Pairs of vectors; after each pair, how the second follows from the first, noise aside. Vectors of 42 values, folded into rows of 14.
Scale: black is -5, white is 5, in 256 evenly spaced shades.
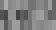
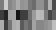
scaled up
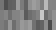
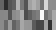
scaled up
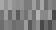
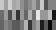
scaled up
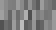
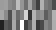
scaled up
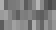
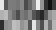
scaled up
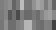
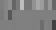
partly zeroed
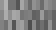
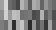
scaled up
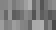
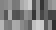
scaled up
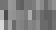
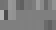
partly zeroed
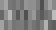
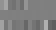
partly zeroed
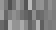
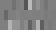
partly zeroed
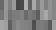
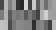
scaled up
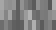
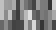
scaled up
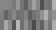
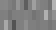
partly zeroed
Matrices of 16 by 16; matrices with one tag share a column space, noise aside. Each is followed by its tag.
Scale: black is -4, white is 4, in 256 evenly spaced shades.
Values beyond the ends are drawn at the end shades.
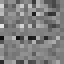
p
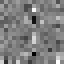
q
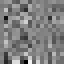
q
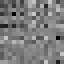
p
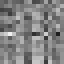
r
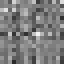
r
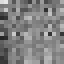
r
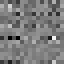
p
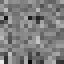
q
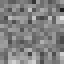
q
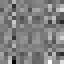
q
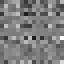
p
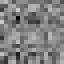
q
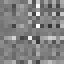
p
